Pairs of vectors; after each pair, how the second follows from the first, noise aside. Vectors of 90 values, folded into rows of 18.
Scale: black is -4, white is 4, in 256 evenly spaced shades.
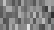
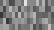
reversed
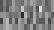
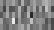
reversed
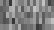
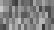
reversed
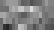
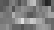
reversed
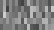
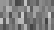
reversed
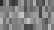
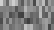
negated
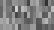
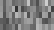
negated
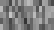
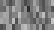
reversed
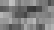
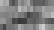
reversed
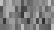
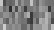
reversed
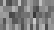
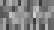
negated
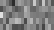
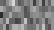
negated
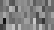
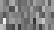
negated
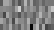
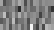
negated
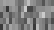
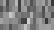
reversed
